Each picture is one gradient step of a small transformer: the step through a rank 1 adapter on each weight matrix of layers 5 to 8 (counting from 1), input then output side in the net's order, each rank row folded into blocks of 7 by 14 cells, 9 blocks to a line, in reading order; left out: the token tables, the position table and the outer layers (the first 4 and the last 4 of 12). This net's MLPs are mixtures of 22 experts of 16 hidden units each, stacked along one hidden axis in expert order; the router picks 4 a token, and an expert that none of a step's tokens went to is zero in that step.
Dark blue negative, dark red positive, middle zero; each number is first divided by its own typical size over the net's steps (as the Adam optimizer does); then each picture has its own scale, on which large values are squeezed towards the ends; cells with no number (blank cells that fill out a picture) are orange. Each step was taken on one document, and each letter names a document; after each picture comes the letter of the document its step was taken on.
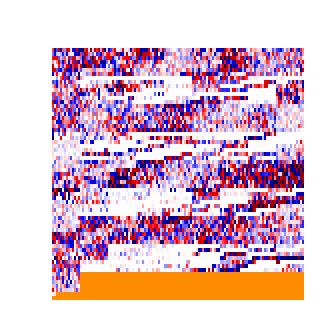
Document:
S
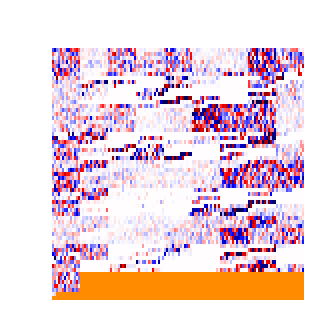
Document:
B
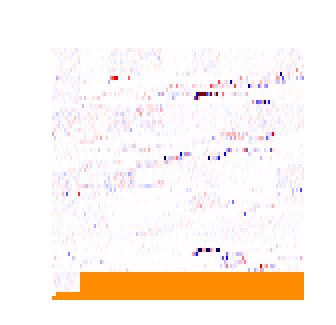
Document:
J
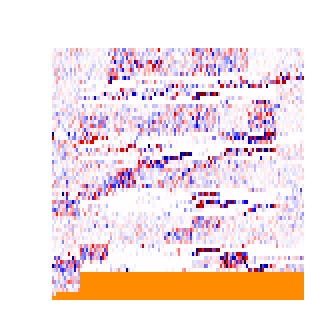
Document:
J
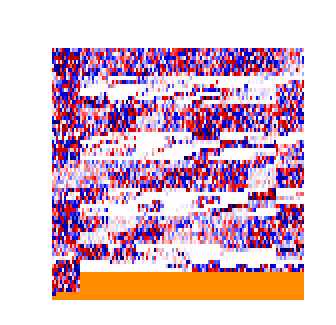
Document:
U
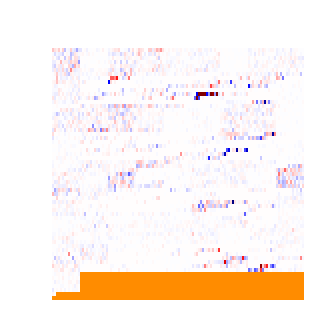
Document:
J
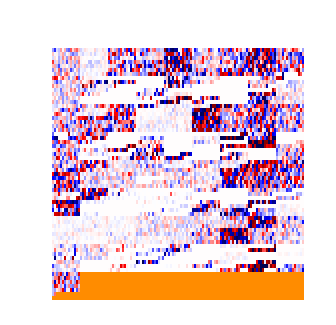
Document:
B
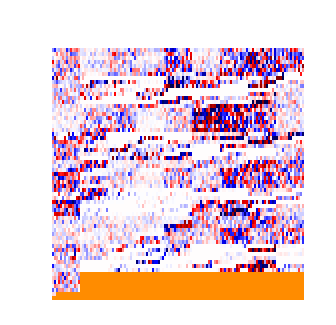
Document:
B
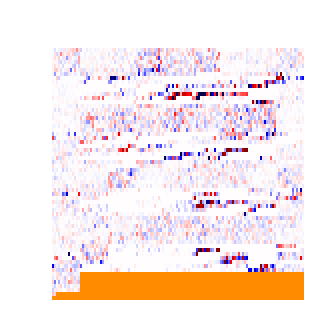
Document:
J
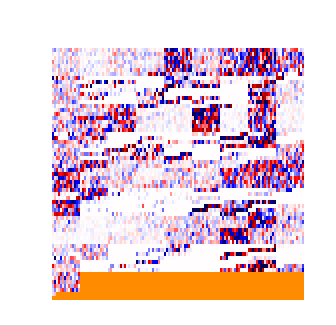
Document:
B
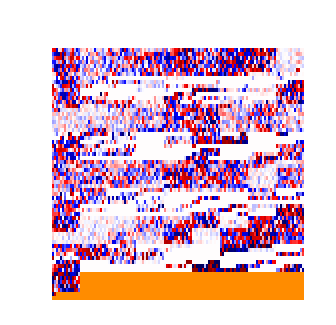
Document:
U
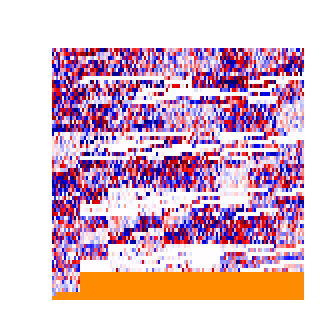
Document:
S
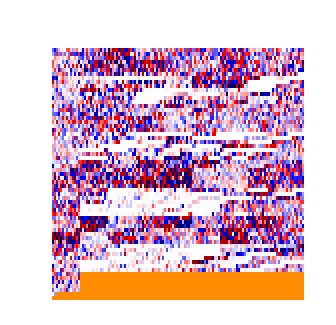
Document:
S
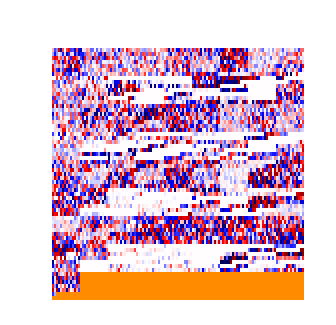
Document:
S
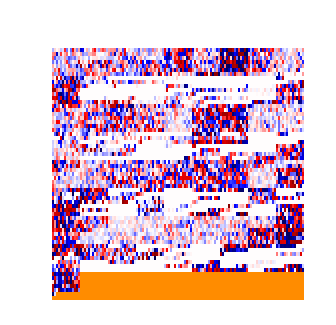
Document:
U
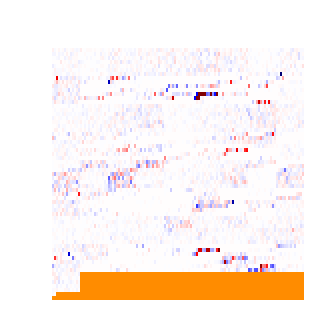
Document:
J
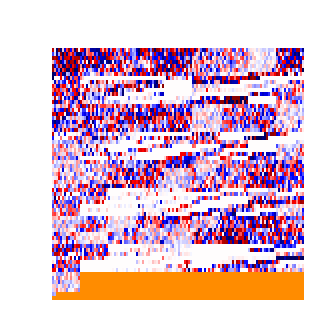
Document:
S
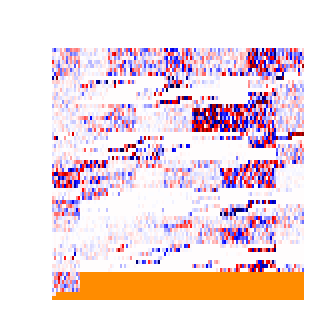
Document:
B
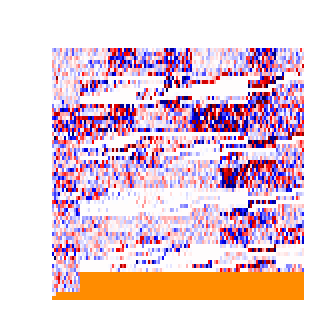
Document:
B
